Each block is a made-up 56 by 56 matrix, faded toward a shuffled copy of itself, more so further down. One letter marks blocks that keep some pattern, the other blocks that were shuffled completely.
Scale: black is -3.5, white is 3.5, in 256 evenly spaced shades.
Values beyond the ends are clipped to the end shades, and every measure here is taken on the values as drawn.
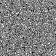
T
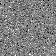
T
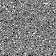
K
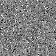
K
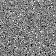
T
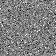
T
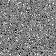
T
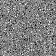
K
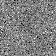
T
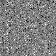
K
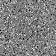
K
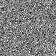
T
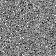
K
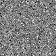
T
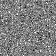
T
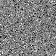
K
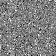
K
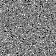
T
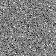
T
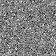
T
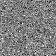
K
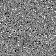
T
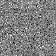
K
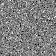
T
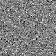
K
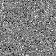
K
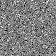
T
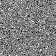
T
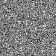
T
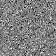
T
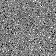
T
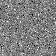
T
